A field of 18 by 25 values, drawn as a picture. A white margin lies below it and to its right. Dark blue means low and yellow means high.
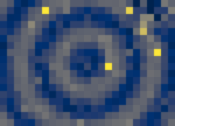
Rings: centred on the centre. Roughest part: top right. Odd patch: rougher, in the top right. Slope: none.
